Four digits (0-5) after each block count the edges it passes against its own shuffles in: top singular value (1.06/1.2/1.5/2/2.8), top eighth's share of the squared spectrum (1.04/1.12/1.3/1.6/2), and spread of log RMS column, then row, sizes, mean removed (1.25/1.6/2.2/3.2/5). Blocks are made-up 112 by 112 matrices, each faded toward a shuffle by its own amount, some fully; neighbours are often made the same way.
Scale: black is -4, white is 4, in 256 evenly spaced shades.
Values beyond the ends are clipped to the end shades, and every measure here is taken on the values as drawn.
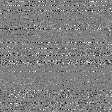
2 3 0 4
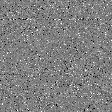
1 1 0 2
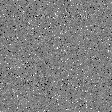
0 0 0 0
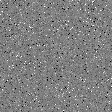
0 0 0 0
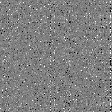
4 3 2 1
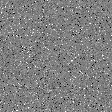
2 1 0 0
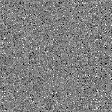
3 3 2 1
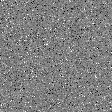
0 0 0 0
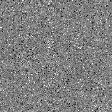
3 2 2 0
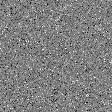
0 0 0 0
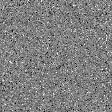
2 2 1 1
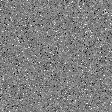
0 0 0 0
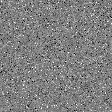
2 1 0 0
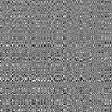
5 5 4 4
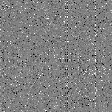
4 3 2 1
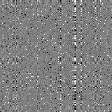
5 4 3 2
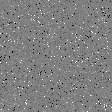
0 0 0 0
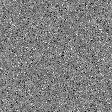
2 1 0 0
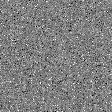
2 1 0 0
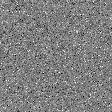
1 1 0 0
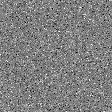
1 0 0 0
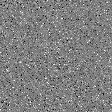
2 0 0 0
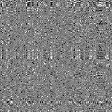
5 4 3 3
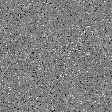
2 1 0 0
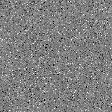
3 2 1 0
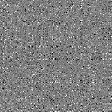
4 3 2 2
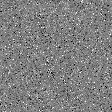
2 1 0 0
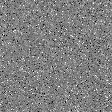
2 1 0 0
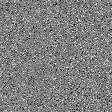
2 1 0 0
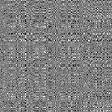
5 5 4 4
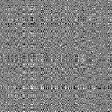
5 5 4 4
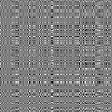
5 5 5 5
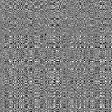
5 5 4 4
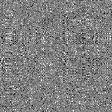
4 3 2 2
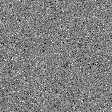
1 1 0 0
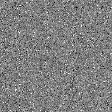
1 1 2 0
